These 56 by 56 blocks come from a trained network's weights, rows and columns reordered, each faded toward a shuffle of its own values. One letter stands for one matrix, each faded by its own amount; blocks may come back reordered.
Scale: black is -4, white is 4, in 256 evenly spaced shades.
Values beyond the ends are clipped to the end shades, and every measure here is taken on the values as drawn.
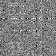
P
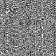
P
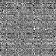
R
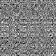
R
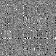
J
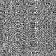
P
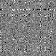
J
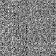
P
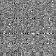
P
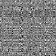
R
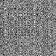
P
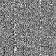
P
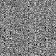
P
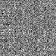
P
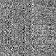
P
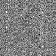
P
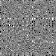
J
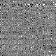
J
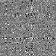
J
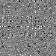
J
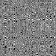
J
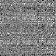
R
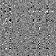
J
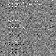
J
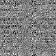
R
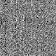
P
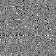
J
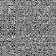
R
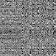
R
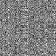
P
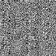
P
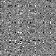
J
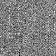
P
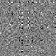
J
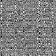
R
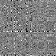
J
